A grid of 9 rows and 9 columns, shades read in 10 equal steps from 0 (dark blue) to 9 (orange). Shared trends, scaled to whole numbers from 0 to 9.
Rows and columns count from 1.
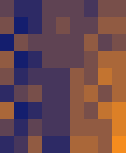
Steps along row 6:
up up down same up up down up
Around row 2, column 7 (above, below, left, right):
2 5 3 5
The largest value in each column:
6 4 5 3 4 6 6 7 9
